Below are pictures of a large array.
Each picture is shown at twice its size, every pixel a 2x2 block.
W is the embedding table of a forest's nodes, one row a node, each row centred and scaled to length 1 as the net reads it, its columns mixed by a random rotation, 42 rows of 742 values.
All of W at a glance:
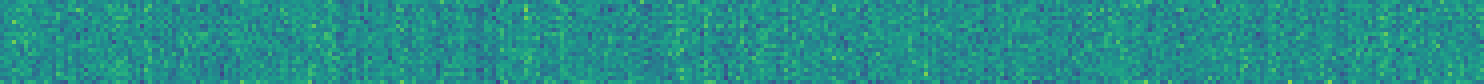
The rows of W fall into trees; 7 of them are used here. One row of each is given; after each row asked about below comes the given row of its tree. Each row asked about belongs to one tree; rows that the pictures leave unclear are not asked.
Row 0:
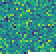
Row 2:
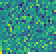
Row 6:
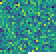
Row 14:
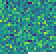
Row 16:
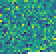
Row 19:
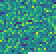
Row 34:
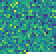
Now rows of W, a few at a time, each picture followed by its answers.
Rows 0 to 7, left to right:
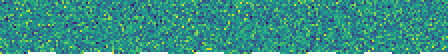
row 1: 19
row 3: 34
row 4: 34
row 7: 14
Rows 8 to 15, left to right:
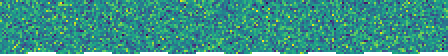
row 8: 19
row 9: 34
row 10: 14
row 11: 16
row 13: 34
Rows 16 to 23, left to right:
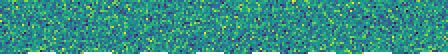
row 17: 19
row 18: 6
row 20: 6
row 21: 16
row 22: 34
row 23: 16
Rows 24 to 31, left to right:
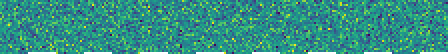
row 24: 14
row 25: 2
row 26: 19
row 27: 14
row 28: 2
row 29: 34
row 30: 34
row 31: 19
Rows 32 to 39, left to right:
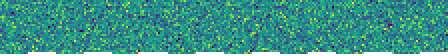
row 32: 6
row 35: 14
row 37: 6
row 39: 2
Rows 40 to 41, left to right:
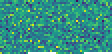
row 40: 0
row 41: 0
